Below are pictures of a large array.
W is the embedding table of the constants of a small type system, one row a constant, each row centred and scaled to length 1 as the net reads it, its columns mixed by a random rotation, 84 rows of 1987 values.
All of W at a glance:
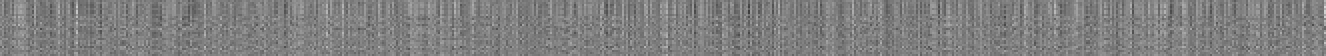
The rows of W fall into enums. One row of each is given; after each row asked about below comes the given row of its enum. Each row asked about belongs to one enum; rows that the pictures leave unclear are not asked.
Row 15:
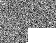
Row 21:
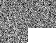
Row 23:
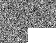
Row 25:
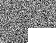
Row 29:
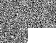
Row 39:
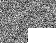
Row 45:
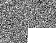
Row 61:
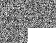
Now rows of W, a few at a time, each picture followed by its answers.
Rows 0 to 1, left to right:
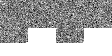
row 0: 15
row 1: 29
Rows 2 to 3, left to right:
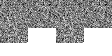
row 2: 21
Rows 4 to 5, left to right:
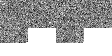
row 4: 15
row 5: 61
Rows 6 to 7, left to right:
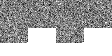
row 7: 15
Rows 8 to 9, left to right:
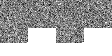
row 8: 21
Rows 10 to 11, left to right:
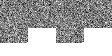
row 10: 21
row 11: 15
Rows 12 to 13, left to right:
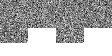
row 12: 29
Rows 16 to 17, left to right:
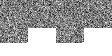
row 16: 21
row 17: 15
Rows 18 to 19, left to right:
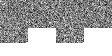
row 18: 15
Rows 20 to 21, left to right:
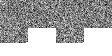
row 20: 15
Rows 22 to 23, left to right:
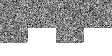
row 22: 29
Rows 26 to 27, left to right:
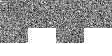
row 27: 25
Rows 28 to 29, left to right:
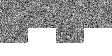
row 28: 39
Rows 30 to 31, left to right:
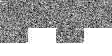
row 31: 29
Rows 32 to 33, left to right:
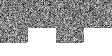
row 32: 21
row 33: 23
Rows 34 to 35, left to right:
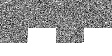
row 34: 45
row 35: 15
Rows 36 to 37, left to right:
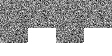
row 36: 25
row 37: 25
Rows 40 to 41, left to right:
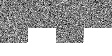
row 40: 21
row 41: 45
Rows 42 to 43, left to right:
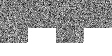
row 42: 21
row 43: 61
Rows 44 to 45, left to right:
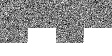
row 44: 61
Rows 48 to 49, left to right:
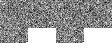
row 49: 23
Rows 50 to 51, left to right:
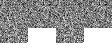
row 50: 21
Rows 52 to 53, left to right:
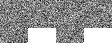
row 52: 25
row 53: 39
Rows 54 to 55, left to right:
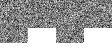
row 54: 61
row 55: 39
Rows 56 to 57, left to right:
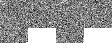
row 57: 45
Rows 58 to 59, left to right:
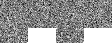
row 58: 21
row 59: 29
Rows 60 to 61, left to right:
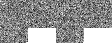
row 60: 15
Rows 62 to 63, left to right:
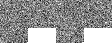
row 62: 25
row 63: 15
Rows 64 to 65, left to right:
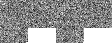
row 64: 15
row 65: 61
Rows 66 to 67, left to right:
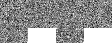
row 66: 61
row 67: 29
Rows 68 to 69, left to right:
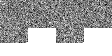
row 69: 21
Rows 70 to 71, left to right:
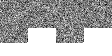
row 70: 39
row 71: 21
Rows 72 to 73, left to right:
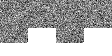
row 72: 39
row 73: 25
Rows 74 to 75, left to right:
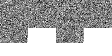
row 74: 45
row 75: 61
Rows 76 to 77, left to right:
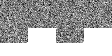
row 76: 21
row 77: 29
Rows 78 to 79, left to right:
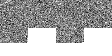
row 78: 45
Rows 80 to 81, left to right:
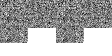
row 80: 61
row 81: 61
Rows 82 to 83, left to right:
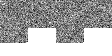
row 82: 15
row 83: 39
